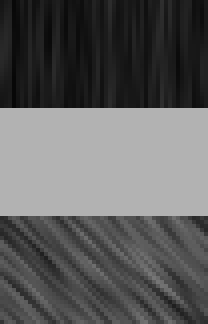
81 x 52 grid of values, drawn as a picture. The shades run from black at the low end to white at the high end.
It is made of 3 by 1 panels. Panel 1,1: very low, streaked downward, faint in contrast. Panel 2,1: high, flat. Panel 3,1: low, slanting down to the right.
